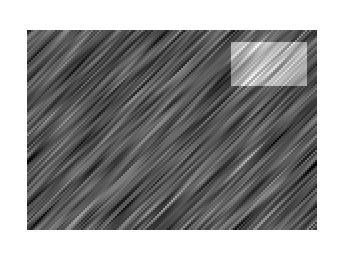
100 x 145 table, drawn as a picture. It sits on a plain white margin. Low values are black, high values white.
The values are skewed, with a long tail toward high values. The top right is the ninth with the highest average. The grain runs diagonally up to the right. In the top right lies a patch that is higher than the rest.
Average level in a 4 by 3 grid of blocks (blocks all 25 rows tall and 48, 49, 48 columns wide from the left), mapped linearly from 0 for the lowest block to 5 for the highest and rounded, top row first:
005
001
010
000
